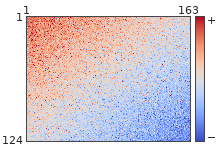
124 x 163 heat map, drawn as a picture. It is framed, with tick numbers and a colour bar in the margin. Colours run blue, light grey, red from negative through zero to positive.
Mirror symmetry: none. Slope: up to the top left. Average level on the scale: 50%. Stripes: none. Grain: fine. Ninth with the lowest average: bottom right.
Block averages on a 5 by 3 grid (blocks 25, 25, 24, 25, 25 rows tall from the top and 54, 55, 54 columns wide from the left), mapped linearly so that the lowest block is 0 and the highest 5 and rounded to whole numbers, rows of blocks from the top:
543
432
431
321
210
